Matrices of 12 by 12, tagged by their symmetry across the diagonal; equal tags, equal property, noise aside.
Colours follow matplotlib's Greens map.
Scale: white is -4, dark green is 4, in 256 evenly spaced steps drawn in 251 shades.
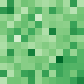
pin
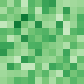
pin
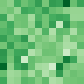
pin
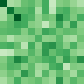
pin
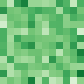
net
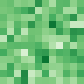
net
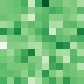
net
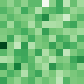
net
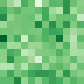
net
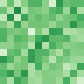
pin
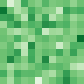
net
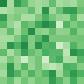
pin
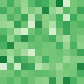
pin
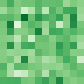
net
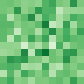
net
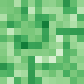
pin
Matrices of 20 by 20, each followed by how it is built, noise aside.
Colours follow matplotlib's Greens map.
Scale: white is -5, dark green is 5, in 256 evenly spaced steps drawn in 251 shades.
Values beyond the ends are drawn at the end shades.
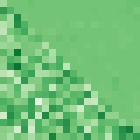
lower triangular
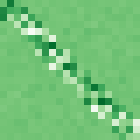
banded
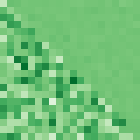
lower triangular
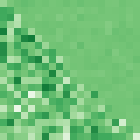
lower triangular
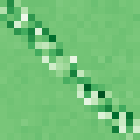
banded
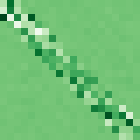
banded
